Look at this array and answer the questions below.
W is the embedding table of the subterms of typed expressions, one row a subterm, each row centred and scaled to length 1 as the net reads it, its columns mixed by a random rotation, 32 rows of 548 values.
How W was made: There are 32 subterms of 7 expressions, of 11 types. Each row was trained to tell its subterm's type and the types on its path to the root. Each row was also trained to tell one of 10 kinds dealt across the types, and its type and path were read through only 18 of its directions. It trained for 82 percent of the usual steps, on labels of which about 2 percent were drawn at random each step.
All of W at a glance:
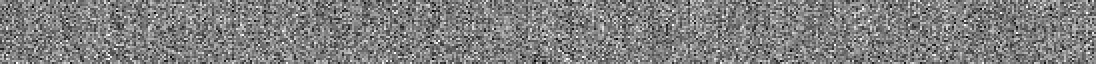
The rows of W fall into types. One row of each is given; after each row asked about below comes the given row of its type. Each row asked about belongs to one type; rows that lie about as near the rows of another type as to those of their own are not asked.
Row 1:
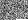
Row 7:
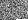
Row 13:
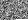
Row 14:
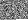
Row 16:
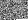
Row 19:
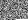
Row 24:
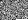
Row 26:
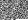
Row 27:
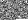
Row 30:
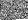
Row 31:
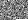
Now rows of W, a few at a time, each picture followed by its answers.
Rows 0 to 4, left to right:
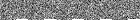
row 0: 16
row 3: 26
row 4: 31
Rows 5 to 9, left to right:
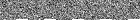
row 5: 19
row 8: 13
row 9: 26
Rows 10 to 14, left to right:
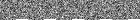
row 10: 31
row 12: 19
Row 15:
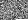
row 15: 31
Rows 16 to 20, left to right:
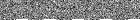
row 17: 27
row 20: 30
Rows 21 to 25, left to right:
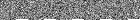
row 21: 26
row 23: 14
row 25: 1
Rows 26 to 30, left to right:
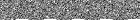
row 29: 27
